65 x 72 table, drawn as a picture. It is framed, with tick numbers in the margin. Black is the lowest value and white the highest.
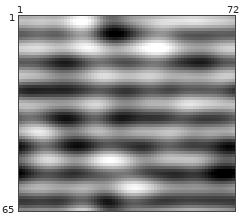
Ninth with the lowest average: bottom right. Stripes: horizontal, repeating 7 times. Seam: none. Average level on the scale: 50%.
